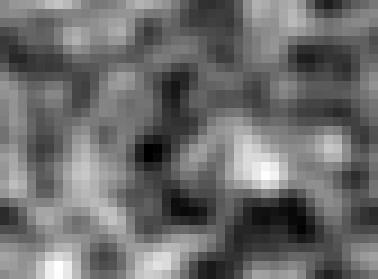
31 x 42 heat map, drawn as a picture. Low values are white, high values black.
There are no lone odd cells. The ninth with the lowest average is the bottom left. The ninth with the highest average is the bottom right. Overall the values sit about 60% of the way up the scale. The halves do not mirror each other.
